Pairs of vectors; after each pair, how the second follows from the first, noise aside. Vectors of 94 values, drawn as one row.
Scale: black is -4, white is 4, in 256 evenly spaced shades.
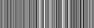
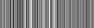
reversed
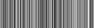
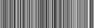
copied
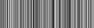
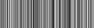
copied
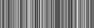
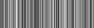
reversed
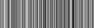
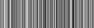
copied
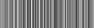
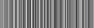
copied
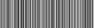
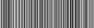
reversed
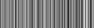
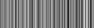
copied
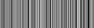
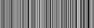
copied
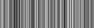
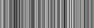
copied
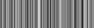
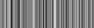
reversed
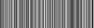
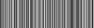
copied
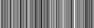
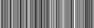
copied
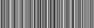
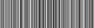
reversed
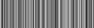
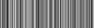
reversed
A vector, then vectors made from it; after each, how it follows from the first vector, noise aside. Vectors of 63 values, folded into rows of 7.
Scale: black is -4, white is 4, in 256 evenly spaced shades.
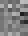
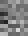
reversed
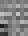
wrapped around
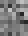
sign-scrambled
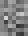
wrapped around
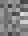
negated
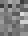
negated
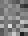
wrapped around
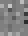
partly zeroed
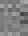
shrunk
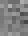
shrunk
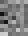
reversed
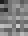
wrapped around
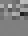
partly zeroed
